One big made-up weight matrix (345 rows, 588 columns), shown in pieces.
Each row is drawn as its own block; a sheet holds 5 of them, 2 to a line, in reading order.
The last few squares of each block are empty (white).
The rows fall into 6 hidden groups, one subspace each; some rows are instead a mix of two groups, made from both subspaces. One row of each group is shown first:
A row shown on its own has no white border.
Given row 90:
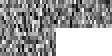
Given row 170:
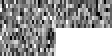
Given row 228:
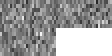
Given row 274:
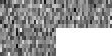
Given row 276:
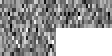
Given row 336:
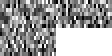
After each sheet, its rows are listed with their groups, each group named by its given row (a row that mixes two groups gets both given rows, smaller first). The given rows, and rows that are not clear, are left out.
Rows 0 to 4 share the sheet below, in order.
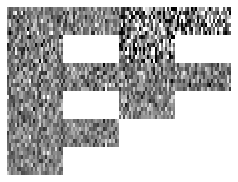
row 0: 336
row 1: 336
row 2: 228
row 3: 274
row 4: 228
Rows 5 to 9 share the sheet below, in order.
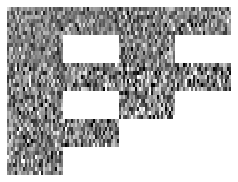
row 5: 90
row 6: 90
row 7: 90 and 228
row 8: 90 and 276
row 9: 336
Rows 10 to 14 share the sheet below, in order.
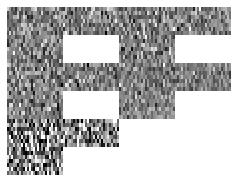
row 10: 228 and 336
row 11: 90
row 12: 90
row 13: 274
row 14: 90
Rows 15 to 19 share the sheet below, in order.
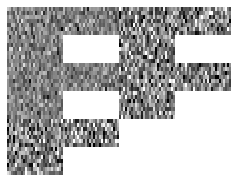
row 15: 90
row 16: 228
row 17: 228
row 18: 170
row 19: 276
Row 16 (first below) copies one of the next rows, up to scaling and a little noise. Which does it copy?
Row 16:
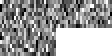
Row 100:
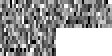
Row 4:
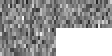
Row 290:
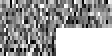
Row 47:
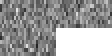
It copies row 47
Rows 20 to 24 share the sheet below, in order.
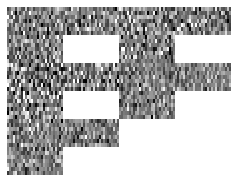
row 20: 90
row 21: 90
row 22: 274
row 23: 336
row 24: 274 and 276
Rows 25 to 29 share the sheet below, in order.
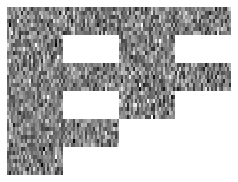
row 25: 170 and 336
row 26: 228
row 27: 228
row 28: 336
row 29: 170
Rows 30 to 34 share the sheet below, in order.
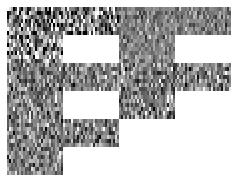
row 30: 228 and 274
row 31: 276
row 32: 170
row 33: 170
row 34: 170 and 274
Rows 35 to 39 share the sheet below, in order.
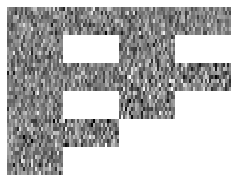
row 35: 336
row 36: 336
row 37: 90 and 276
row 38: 170
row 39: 336
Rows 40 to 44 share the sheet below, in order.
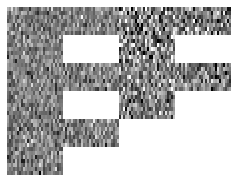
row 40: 274
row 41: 228
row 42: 274 and 336
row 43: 170
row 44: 336
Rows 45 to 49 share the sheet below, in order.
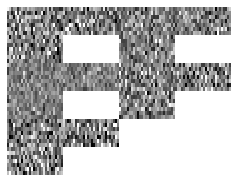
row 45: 90
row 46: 228
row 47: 228
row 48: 276
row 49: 170
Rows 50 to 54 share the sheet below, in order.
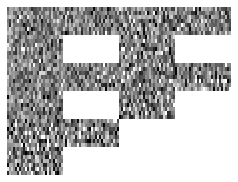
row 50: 336
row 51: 90
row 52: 228
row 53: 170
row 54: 90
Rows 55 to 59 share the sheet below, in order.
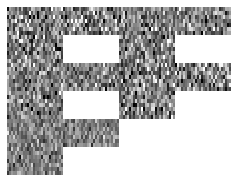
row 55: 276
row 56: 170 and 276
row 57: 228
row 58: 90 and 336
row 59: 276 and 336
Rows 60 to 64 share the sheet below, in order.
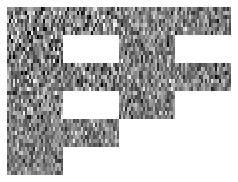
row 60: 276
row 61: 170
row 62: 276
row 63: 170
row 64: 276
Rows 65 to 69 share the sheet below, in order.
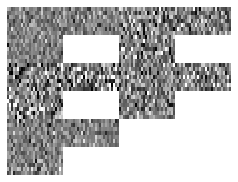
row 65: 170 and 228
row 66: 90
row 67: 170
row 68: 276
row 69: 228
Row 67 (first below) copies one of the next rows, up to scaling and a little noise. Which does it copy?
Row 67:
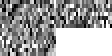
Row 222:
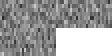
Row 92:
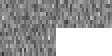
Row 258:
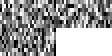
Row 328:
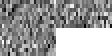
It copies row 328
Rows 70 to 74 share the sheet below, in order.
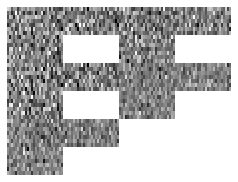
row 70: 90
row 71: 274
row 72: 90
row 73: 228 and 274
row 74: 90 and 274
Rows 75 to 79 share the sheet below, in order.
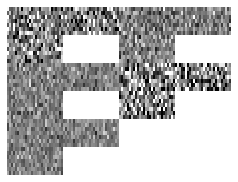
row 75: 276
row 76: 274
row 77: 228
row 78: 336
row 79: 170
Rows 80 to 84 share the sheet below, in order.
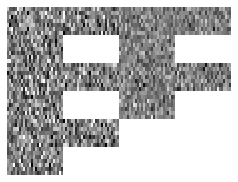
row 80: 170
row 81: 276
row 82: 90
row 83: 336
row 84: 336
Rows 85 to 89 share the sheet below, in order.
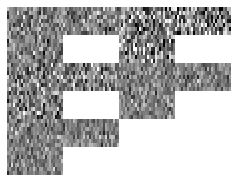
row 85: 228
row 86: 336
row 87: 228 and 276
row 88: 276
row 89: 170
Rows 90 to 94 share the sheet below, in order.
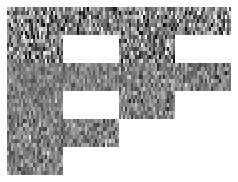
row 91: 170 and 276
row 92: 170
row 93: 170
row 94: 228
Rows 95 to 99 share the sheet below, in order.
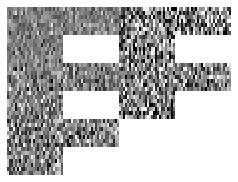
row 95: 336
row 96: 336
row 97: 336
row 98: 228
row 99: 90
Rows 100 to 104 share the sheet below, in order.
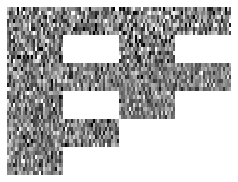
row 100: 228
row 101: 274
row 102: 274 and 336
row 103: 90 and 228
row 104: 336
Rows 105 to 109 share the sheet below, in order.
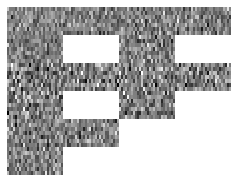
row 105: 170
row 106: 90 and 336
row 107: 274
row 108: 228 and 276
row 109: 90
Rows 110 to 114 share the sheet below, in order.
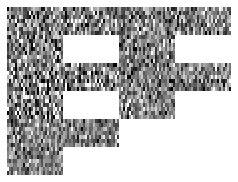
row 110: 276
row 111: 336
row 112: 90
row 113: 170
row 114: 274
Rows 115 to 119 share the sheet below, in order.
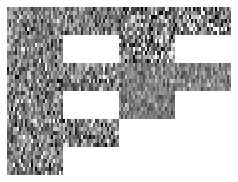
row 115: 336
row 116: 228
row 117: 170
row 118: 274
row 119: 336
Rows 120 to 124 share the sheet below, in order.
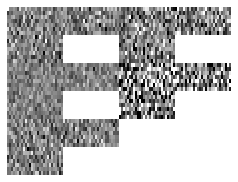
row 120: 228 and 276
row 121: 336
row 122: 274 and 276
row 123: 274
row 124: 90 and 336
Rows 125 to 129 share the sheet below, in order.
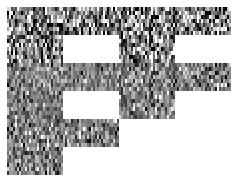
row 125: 170 and 336
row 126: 228
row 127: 274
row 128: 228
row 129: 90
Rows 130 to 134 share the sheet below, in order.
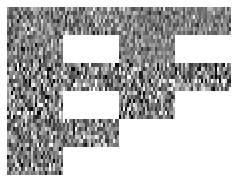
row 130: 336
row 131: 274
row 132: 228
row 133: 170
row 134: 228 and 336
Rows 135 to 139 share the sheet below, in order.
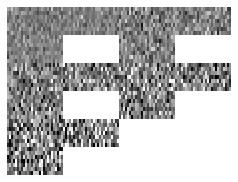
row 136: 228
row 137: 336
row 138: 170
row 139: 336
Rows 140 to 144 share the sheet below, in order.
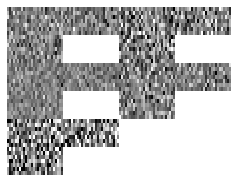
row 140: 170
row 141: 276 and 336
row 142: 90 and 228
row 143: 228 and 276
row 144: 90 and 274
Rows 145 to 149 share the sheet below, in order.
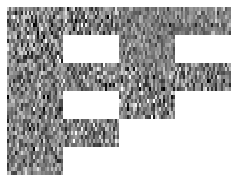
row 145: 276 and 336
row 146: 170
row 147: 228
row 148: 336
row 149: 276
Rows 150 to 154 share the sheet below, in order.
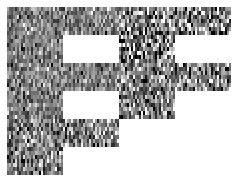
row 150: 336
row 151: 90 and 170
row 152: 274
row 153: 170
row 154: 336
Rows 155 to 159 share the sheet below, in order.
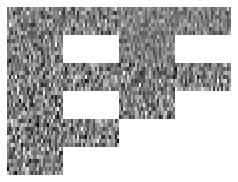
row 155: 170
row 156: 170
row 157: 276
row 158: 170
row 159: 274
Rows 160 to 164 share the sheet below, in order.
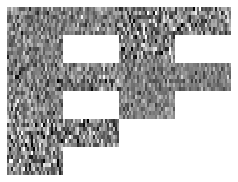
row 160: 274
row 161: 90
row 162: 170
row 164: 90
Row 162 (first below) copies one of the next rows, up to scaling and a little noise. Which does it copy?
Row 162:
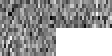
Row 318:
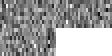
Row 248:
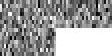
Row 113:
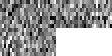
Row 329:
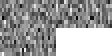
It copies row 113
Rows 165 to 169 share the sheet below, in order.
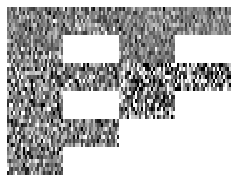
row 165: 228 and 336
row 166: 274
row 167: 90
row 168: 336
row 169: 274
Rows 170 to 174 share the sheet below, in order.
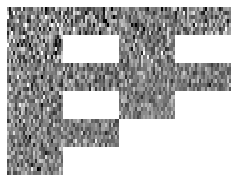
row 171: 170 and 336
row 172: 90 and 336
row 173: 274
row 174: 228
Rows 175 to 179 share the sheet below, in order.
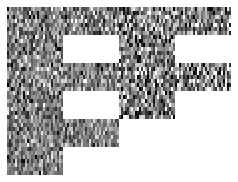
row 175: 276
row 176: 274
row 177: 274
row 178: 276
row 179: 336
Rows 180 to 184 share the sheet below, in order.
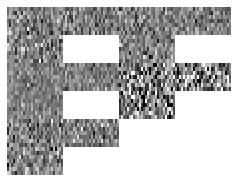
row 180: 336
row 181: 228
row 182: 336
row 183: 276
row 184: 274 and 276
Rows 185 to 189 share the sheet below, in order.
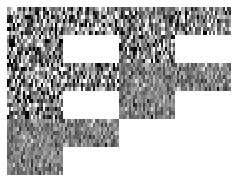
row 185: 274
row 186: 336
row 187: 274
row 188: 336
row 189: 336
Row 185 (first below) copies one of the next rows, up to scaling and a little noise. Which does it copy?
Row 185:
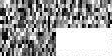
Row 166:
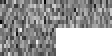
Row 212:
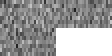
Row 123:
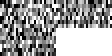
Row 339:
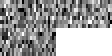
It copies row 339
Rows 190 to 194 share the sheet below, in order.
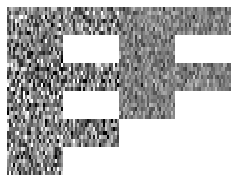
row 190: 170 and 276
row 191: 274
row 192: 274
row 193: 228 and 274
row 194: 170
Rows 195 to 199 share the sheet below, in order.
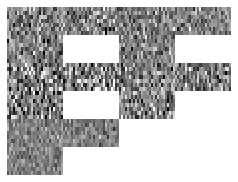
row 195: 228
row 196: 90
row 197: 276 and 336
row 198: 170
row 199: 170
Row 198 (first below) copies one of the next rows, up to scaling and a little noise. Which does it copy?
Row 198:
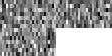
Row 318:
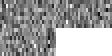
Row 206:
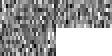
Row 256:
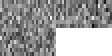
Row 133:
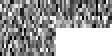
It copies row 318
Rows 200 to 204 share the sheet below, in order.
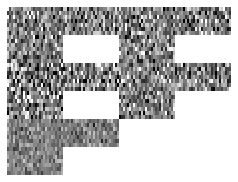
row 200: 276
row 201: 276
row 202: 274
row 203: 170
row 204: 276
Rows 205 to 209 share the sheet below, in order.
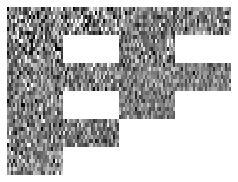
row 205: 276
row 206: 170
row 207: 336
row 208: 274
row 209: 274 and 276
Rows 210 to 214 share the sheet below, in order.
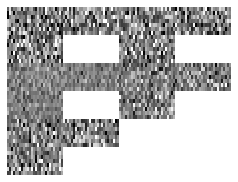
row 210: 170
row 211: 336
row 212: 274
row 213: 228
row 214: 228 and 336
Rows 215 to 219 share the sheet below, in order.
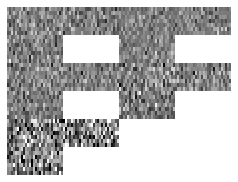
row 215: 170
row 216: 228
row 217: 274
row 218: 274
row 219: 336
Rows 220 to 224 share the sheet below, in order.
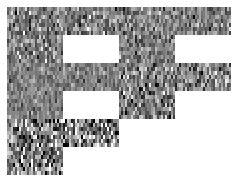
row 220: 90 and 228
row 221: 274
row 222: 170
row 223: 276
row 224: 336
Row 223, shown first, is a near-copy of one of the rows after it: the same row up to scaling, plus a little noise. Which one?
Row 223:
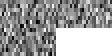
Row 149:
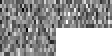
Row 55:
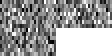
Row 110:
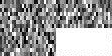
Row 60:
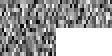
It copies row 60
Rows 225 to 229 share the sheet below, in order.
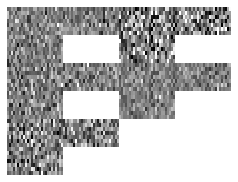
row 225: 170
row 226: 228
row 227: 90
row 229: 228 and 336
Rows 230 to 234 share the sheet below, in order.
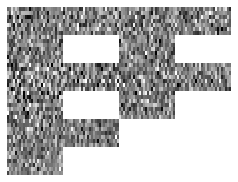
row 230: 90 and 274
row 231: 228
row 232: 274
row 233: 90 and 170
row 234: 228 and 274
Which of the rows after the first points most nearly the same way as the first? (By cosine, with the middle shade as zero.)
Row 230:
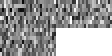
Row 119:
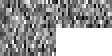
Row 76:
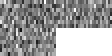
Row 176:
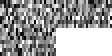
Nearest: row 76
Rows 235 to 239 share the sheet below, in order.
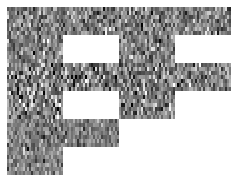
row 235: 228
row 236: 228
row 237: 276
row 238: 90
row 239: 90 and 274
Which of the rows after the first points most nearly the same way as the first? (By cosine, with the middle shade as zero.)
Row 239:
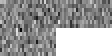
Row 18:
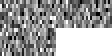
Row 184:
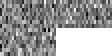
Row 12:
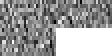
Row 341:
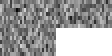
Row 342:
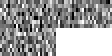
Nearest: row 342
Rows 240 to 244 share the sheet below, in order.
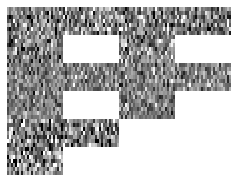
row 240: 274 and 336
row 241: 274
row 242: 276
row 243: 274
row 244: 170 and 274
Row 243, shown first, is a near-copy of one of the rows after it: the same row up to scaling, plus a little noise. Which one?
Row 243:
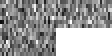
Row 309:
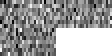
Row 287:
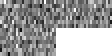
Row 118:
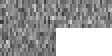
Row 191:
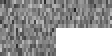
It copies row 118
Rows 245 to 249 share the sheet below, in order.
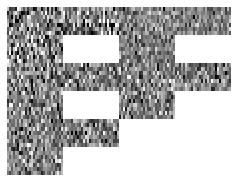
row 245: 170
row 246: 274
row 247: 90
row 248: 170
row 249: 276
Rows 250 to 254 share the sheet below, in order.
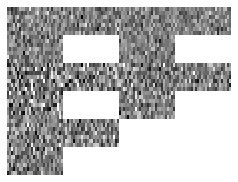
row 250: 274
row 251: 228
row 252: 90
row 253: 274
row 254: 170 and 276
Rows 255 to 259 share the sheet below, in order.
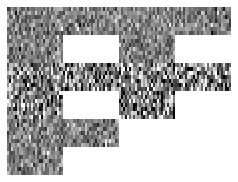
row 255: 90
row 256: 170
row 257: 336
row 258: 170
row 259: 228
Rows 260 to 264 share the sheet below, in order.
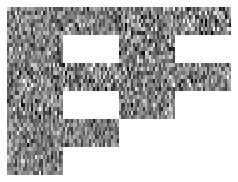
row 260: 90
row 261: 276
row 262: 336
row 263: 90
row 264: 336
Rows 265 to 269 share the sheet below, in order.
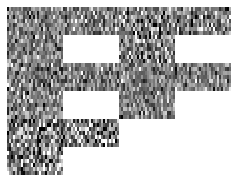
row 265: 276
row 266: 90
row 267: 274
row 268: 170
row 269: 228
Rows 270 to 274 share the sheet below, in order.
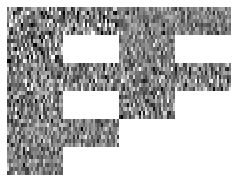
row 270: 170
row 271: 336
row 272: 170 and 336
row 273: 170
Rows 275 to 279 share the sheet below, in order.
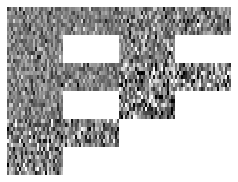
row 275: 228
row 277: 90
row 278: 228 and 274
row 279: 90 and 274
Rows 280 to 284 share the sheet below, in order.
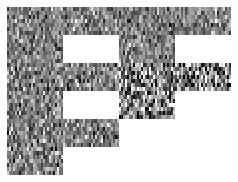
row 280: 276
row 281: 170
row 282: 90
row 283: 276
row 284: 276
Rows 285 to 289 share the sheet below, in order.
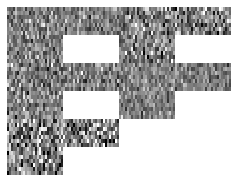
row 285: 90
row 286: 336
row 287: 274
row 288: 170
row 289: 228
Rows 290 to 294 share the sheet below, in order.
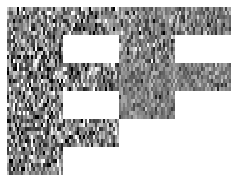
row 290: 228
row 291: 336
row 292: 228 and 336
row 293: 228
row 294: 90
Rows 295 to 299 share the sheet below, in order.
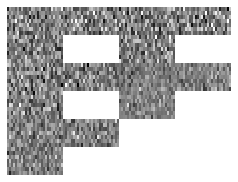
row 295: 276
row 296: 90 and 276
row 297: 90
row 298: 170 and 336
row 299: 170
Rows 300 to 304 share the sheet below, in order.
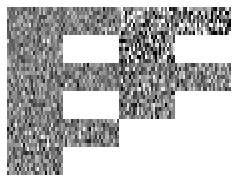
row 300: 228
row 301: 170
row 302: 90
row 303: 90 and 336
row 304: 90
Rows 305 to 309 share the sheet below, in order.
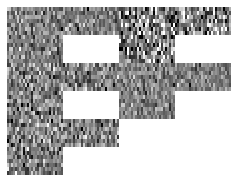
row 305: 90
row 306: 228 and 336
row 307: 228 and 336
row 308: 90
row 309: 274
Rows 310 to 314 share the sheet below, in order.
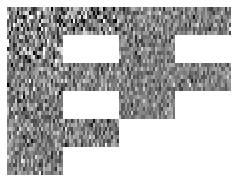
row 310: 228 and 276
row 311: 274
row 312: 228 and 274
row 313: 90
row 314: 336
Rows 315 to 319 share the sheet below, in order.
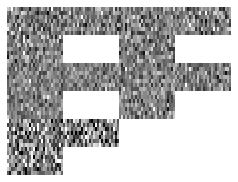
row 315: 274
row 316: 276
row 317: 228
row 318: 170
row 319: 276
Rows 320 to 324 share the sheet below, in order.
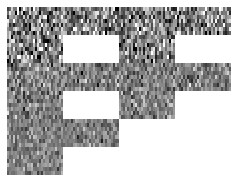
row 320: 228
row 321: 336
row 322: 274
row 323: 90 and 276
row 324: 276
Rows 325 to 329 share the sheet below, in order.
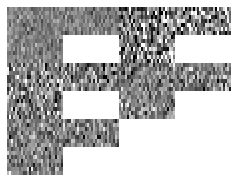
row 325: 336
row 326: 90 and 228
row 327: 170
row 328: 170
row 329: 170
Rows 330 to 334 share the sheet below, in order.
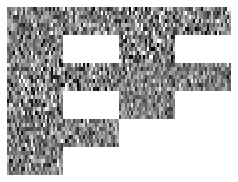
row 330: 336
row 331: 228
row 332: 90 and 336
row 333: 90
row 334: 90
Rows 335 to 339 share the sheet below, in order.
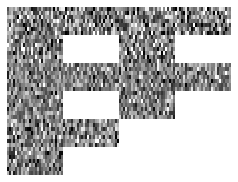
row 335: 336
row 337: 276
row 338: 170
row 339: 274
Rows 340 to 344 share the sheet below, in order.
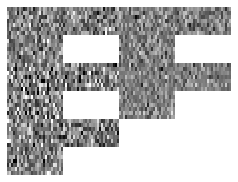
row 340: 228
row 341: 228 and 276
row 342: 90
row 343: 228
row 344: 170 and 274
